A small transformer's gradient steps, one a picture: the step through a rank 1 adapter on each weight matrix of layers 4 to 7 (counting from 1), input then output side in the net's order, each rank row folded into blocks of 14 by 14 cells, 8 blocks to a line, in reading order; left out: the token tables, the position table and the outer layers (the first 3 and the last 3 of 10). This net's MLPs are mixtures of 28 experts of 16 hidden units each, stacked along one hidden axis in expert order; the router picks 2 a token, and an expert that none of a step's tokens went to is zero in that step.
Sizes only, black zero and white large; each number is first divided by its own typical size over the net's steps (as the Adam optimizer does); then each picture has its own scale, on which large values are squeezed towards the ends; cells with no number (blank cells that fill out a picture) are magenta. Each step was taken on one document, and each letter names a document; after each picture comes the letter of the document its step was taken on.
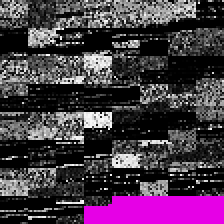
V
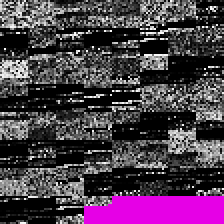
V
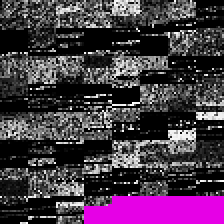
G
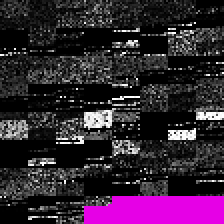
G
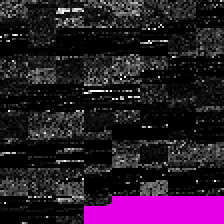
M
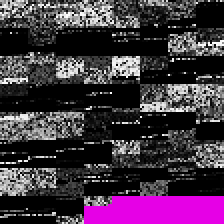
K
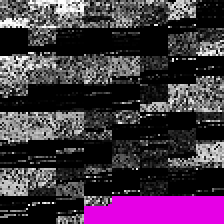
K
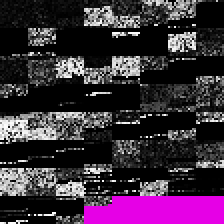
K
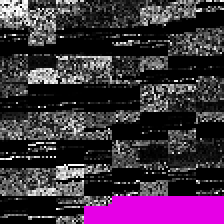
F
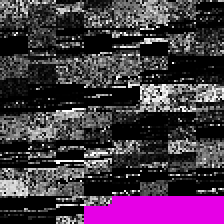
V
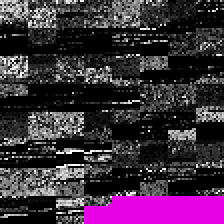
F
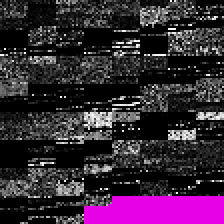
G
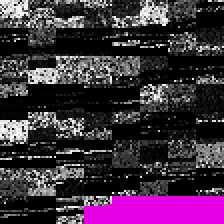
F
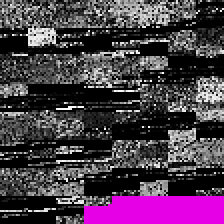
V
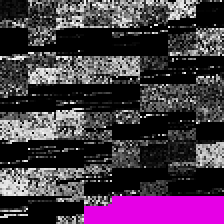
K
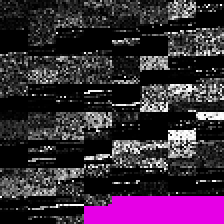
G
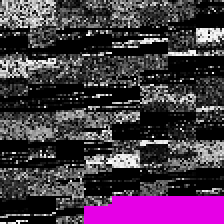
V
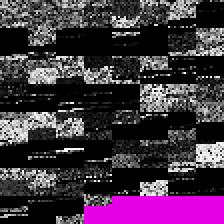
K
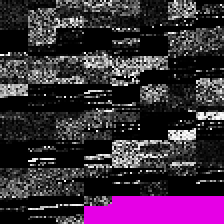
G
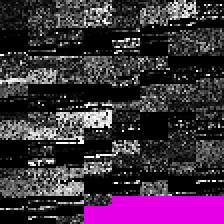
G
